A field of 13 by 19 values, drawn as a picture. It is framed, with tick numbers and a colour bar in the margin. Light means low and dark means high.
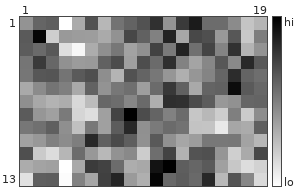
Stripes: none. Odd rows or columns: none. Ninth with the lowest average: bottom left. Slope: none.
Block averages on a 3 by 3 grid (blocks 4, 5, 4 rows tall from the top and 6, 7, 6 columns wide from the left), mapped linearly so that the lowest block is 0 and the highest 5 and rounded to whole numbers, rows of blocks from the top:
254 | 152 | 051
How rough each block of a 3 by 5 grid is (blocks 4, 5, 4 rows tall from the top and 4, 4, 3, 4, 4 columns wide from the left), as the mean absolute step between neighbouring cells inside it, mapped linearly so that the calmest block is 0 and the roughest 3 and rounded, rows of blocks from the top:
3 1 1 3 2
0 1 1 1 1
2 2 2 1 2
